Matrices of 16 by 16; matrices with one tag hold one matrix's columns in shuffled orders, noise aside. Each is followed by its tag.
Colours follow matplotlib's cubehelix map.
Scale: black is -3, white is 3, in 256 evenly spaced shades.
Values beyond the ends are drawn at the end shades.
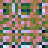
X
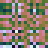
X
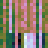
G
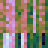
G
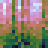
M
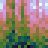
M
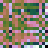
X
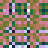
X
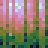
M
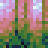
M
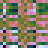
X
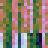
G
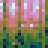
M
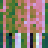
G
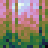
M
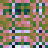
X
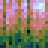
M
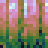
M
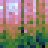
M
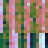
G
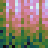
M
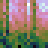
M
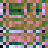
X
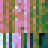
G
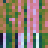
G
